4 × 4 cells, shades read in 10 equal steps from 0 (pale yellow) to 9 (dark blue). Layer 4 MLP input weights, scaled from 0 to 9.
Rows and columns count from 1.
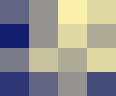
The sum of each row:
11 17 11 25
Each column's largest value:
9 6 4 7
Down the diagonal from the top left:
6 4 3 7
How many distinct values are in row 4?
4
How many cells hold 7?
1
